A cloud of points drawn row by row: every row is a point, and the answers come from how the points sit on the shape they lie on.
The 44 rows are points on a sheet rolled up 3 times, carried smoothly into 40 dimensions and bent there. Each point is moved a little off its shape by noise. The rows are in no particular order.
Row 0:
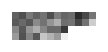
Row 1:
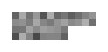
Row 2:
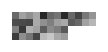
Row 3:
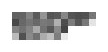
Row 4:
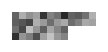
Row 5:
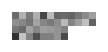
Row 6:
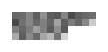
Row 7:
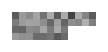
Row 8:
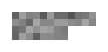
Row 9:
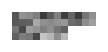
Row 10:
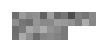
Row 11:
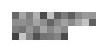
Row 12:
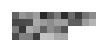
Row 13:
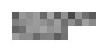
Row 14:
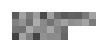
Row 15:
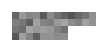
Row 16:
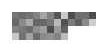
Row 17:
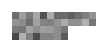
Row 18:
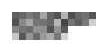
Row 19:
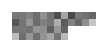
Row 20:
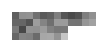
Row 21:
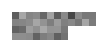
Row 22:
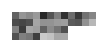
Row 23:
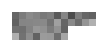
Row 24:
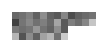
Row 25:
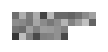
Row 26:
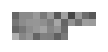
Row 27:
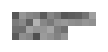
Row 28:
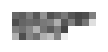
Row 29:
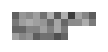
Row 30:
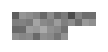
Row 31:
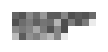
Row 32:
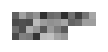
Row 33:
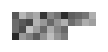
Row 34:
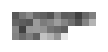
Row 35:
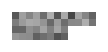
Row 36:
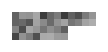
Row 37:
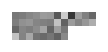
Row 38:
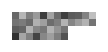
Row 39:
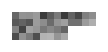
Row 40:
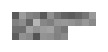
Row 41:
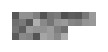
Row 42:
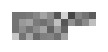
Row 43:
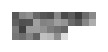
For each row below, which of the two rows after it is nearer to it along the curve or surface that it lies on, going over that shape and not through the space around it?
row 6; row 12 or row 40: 40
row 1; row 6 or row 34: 34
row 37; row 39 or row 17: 17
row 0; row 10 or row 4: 4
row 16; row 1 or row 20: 1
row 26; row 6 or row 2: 6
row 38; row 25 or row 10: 25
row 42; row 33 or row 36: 36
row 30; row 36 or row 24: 24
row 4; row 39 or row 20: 39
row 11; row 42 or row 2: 2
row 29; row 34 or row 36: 36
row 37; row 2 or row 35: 35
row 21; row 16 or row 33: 16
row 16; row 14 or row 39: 14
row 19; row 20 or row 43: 43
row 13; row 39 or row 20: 20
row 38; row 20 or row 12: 12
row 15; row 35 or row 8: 8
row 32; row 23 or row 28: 28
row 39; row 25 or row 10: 10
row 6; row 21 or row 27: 21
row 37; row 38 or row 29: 29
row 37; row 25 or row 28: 28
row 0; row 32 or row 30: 32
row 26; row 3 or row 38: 3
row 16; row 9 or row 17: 17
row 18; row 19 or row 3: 3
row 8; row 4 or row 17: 17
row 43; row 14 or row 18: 14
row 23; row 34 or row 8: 8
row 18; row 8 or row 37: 37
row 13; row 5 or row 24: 24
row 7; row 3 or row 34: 3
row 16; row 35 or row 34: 35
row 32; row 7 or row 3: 3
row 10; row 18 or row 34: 34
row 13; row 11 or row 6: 6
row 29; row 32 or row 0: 0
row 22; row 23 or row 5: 5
